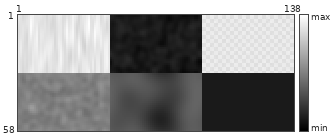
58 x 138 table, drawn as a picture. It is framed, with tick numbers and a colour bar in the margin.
The table splits into 2 rows of 3 panels. Panel 1,1: very high, streaked downward, faint in contrast. Panel 1,2: very low, blotchy, faint in contrast. Panel 1,3: very high, checkered, faint in contrast. Panel 2,1: middling, blotchy, faint in contrast. Panel 2,2: low, smooth. Panel 2,3: very low, flat.
